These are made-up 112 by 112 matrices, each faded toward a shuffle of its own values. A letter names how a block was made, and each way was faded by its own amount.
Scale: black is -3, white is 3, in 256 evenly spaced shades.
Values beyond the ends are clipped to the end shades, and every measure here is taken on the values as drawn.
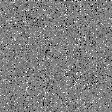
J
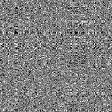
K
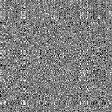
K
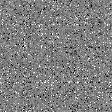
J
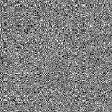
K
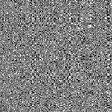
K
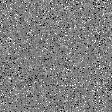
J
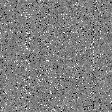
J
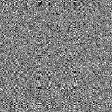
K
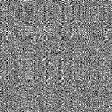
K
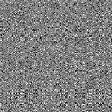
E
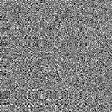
K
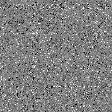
J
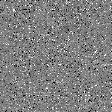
J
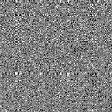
K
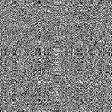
K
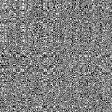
K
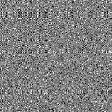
K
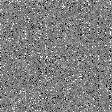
J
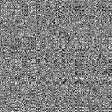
K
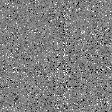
J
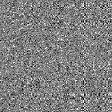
K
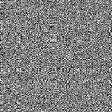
E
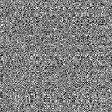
E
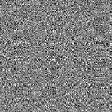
E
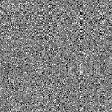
K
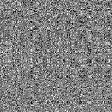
K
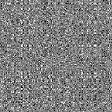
E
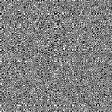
K
